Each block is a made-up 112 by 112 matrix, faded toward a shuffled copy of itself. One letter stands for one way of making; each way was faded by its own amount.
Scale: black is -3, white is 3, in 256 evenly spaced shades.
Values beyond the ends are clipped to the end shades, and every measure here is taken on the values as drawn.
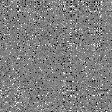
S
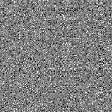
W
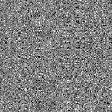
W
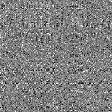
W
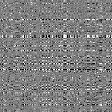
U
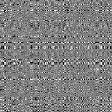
U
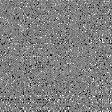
S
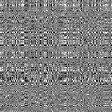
U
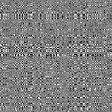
U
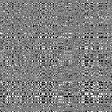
U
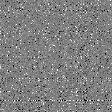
S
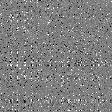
S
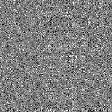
W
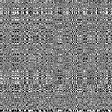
U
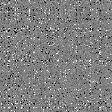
S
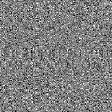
W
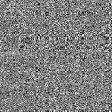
W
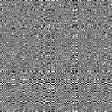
U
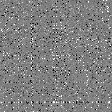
S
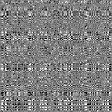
U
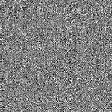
W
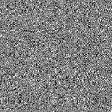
W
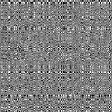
U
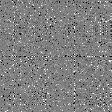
S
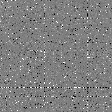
S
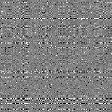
U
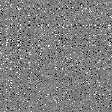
S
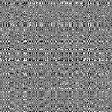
U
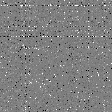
S
